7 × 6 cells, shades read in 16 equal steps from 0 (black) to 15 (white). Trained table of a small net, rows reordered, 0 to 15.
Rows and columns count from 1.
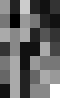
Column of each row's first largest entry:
3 3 1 5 2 2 6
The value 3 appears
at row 1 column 6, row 3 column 6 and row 4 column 1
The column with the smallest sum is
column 4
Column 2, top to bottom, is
2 0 8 8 10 10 10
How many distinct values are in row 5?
4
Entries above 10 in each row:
1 0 0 0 0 0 1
